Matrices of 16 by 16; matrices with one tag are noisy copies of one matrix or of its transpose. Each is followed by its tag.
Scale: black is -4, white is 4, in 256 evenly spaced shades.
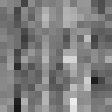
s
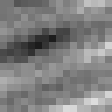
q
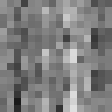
s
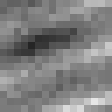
q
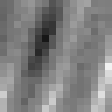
q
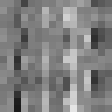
s
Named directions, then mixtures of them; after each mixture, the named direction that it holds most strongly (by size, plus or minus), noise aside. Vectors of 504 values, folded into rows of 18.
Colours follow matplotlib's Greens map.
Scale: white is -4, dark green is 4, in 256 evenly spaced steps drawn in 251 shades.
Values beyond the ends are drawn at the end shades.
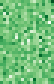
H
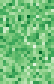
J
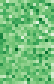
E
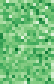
E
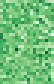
E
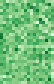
E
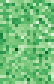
E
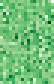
H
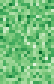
J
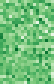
E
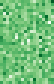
H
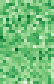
J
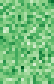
J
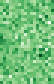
H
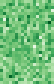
J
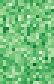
J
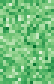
J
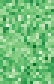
J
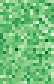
E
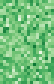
J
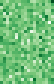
H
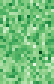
J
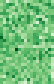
E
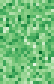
J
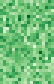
J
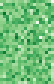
E
